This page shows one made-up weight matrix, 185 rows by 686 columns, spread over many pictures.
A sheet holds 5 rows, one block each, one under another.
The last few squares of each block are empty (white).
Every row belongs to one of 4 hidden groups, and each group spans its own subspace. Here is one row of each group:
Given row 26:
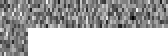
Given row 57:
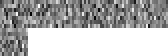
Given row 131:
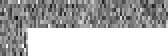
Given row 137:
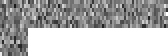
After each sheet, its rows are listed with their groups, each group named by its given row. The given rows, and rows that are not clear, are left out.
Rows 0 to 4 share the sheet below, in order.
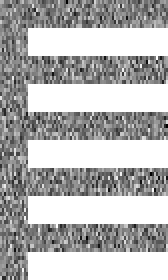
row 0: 131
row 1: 57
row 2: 137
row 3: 26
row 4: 57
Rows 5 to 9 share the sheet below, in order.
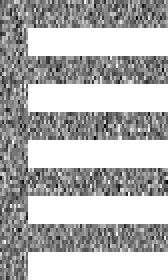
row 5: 131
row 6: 26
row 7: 26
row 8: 137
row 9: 26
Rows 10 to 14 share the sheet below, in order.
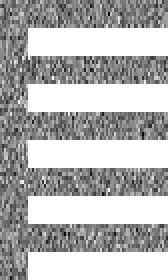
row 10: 137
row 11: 137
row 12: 131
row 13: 137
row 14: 57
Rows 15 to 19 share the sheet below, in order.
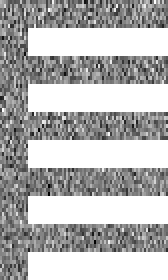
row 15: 131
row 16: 57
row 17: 137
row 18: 131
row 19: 57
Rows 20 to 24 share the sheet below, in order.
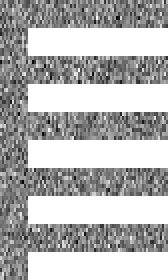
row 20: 26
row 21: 26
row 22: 131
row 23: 137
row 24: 26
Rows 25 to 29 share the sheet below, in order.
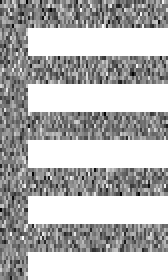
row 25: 137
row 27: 137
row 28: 26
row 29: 137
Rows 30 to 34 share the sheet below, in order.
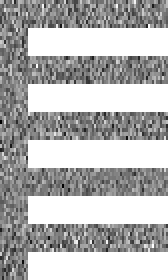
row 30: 57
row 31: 131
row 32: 137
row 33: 131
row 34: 26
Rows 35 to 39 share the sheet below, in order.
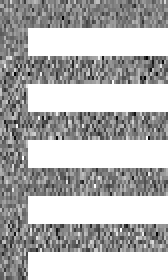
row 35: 131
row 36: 131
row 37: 57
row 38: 57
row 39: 26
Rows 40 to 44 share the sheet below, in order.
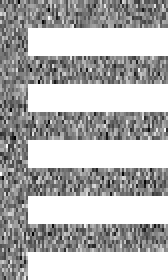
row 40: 131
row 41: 57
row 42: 26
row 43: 57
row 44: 131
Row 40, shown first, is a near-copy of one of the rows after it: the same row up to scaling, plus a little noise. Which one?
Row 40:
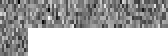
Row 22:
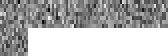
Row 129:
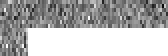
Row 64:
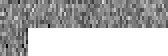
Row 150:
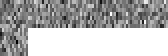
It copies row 22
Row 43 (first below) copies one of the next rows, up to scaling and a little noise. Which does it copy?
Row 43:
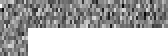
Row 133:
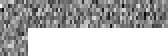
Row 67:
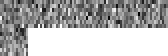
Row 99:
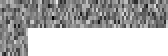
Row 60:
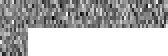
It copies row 133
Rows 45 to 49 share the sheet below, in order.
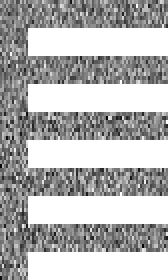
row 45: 57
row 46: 26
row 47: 137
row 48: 26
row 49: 137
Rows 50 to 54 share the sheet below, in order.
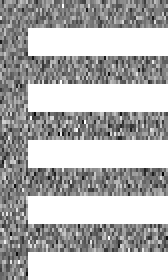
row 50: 26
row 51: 57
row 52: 26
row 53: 131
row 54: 137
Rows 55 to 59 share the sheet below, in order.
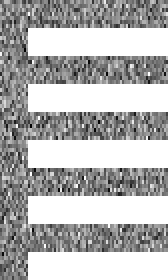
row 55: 137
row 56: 26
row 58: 26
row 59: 26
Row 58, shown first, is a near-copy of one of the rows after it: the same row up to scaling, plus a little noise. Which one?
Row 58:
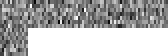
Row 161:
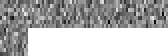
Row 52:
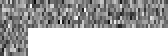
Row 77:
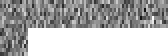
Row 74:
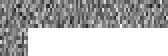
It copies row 52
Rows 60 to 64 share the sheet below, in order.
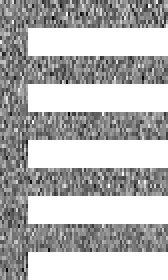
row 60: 57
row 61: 131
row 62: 131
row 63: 57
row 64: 131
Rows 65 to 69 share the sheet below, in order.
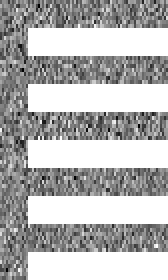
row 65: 26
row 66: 137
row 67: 57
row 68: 137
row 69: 137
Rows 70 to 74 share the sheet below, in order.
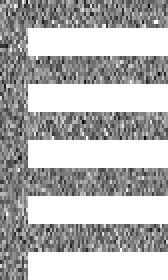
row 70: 137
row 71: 26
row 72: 137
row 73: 131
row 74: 26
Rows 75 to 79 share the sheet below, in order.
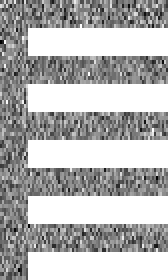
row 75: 57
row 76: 131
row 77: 26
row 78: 26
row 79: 137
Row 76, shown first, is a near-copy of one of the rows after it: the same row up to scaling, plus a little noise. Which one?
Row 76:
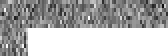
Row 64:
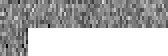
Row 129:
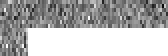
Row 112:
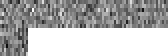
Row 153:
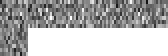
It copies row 129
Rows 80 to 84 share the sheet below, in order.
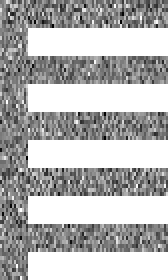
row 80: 137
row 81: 131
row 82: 137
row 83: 131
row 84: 131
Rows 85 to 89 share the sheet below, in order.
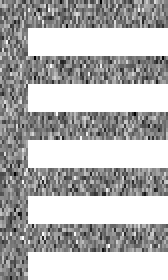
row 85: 131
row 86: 137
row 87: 57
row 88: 137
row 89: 137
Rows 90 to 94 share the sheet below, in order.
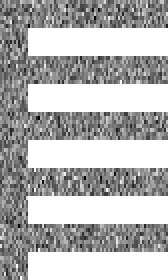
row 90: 57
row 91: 26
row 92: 26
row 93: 137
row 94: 131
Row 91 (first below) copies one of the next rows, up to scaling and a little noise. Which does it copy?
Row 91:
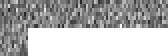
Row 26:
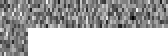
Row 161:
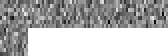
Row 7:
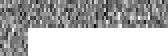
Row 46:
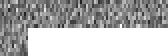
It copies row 46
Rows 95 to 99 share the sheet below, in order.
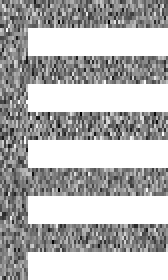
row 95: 26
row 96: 137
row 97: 26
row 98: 26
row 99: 57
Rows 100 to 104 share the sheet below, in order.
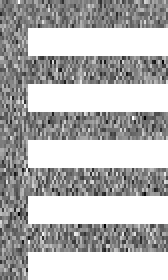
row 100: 131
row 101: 131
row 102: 131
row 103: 137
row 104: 137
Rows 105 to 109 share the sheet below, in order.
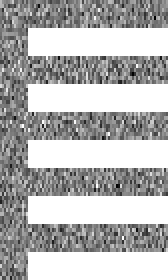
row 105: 57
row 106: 26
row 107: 137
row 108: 26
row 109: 57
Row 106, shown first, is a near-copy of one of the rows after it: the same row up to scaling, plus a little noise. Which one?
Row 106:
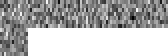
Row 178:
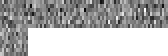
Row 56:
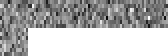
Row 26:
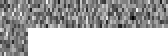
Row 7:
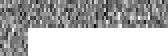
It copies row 26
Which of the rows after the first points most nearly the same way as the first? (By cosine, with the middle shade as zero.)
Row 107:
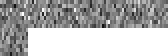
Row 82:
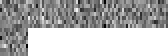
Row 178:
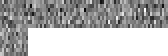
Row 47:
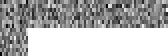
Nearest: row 82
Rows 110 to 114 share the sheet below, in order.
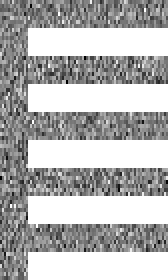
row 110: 26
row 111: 131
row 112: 131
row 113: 137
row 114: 26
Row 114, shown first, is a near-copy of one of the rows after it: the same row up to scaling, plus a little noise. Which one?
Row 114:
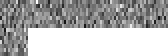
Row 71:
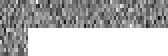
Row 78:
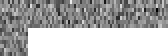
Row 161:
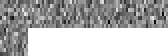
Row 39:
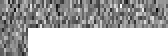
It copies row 71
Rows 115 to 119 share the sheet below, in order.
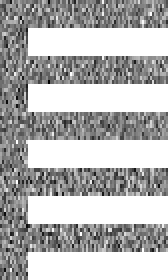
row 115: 131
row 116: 131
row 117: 137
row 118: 57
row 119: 137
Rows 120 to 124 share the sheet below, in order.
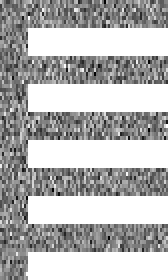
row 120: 137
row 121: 57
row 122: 137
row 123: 137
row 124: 137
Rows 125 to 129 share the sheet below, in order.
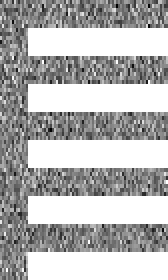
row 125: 57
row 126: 57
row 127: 131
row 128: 137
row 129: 131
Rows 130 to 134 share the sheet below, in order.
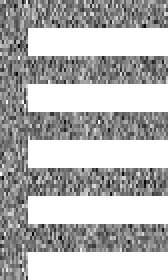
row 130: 137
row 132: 57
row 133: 57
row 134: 131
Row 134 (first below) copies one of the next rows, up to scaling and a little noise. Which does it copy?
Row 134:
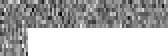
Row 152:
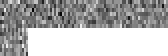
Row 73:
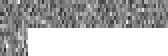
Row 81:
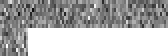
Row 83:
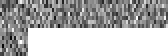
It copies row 152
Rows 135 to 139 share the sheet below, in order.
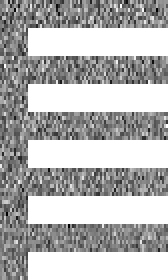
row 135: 26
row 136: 57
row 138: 131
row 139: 131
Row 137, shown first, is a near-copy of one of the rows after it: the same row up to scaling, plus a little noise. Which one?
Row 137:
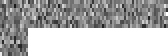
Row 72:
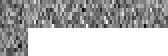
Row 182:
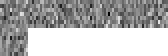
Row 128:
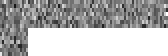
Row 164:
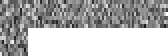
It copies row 128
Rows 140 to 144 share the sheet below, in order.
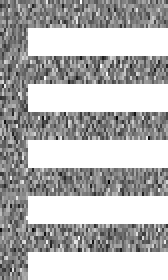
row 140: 26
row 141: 26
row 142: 57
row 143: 137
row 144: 26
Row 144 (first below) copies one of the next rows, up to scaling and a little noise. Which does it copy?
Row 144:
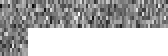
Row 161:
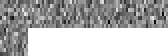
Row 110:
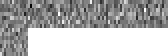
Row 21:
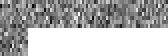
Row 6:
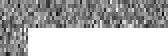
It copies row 21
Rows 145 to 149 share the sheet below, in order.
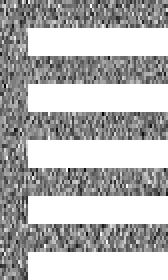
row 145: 137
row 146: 26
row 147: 131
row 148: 131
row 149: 26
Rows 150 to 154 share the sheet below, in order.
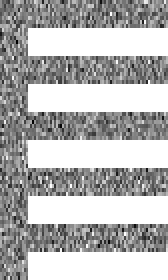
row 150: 131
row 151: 57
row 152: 131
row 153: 131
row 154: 57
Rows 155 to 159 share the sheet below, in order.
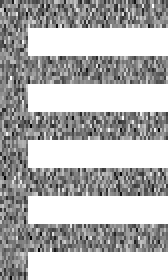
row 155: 57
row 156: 57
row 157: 57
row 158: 26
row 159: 57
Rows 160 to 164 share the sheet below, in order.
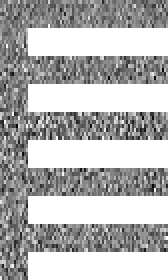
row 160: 131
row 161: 26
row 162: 57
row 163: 26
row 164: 137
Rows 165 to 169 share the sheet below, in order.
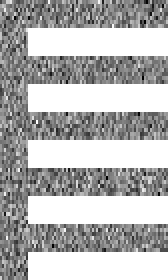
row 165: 131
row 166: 131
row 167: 131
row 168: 131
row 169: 137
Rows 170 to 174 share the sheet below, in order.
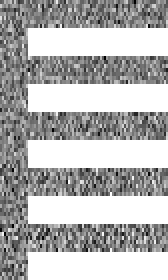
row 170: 57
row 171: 137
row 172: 57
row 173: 57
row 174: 57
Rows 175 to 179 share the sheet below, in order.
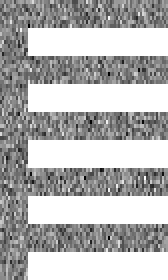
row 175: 57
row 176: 57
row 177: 131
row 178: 26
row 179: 137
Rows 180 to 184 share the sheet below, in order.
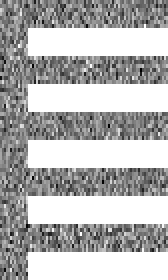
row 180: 137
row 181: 131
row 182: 137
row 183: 131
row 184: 137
